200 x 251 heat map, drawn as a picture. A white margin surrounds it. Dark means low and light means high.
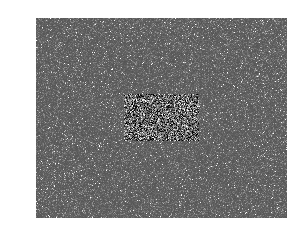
The texture is fine-grained noise. There are no regular stripes. No overall slope runs across the table. Values change most from cell to cell in the centre. An odd patch, rougher than its surroundings, sits in the centre. On average the colour sits 40% of the way up the scale. Most values sit low, with a long tail of high ones. Neither half mirrors the other.
